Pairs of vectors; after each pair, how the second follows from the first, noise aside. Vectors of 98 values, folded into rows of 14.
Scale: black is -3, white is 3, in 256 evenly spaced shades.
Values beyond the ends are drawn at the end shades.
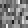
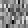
sign-scrambled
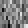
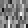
sign-scrambled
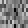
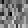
shuffled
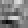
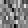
shuffled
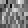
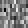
shuffled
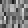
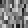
sign-scrambled
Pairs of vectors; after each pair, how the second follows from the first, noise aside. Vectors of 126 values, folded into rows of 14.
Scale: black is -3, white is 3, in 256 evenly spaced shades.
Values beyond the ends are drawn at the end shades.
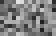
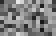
copied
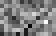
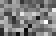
copied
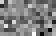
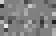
partly zeroed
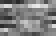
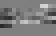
partly zeroed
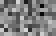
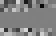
partly zeroed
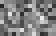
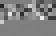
partly zeroed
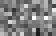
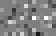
partly zeroed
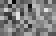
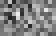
copied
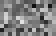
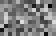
copied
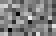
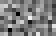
copied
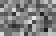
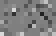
partly zeroed
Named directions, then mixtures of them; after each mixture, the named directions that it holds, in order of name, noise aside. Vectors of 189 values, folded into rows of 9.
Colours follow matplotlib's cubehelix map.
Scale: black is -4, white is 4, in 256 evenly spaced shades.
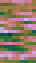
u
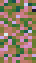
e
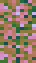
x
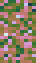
e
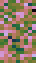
e, u, x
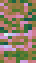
e, u, x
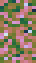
e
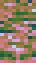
e, u, x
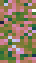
e, u, x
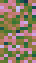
e, u, x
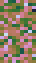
e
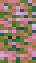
u, x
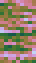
u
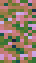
e, u, x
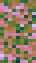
x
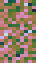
e
